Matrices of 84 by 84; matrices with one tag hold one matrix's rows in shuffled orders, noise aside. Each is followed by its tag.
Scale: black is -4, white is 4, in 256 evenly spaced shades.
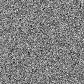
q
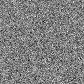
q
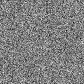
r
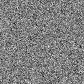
q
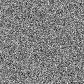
q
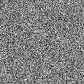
r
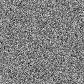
q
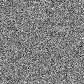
r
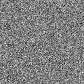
r
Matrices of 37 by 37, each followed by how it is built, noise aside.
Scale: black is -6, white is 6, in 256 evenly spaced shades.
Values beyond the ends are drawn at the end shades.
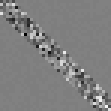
banded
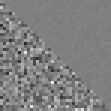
lower triangular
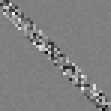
banded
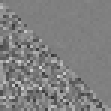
lower triangular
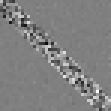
banded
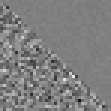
lower triangular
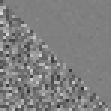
lower triangular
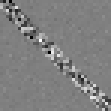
banded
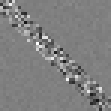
banded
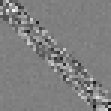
banded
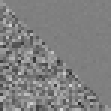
lower triangular
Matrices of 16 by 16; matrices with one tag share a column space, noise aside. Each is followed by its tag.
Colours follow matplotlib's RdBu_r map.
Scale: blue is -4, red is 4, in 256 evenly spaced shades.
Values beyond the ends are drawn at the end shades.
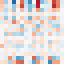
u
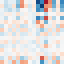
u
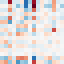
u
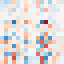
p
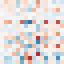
p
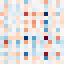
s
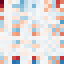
u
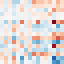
p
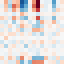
u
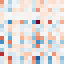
p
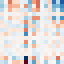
u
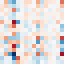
p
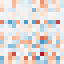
p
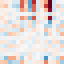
u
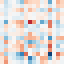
p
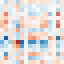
s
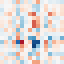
s
